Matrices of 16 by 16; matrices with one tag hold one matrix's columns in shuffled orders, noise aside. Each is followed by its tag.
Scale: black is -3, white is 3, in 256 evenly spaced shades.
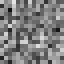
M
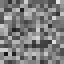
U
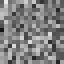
M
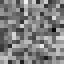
M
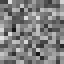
U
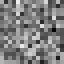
M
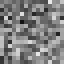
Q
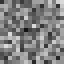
M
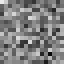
U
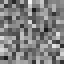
M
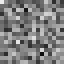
U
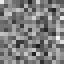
U
